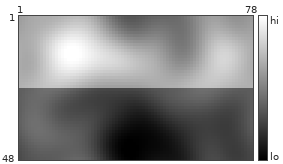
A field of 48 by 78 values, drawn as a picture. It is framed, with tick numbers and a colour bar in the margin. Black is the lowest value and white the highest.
Ninth with the highest average: top left. Average level on the scale: 50%. Ninth with the lowest average: bottom middle. Seam: horizontal, 50% of the way down, the top part higher.
